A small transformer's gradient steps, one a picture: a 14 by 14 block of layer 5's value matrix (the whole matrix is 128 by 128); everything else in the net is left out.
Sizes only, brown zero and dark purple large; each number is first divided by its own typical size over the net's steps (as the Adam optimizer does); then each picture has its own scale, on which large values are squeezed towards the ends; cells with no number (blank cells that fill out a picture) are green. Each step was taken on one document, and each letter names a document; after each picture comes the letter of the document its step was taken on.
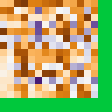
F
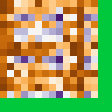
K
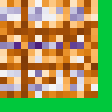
F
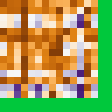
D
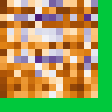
K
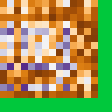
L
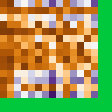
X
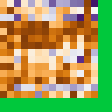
X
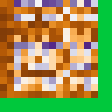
K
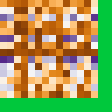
F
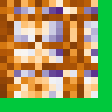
K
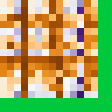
D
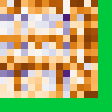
L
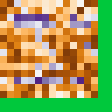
X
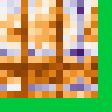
D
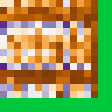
L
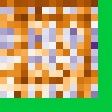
F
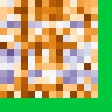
F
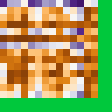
D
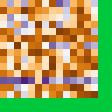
L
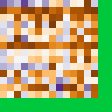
L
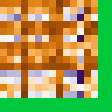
D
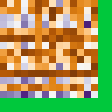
L
